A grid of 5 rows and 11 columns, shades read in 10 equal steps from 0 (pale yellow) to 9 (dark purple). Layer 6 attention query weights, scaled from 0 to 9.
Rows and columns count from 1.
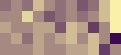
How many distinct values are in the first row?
5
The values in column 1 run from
3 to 5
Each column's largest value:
5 4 5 4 6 6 4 6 7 7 9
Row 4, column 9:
2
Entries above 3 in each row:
8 8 5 6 7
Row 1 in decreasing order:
6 5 5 5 5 4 4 4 2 2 0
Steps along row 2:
same down up up down down up down down down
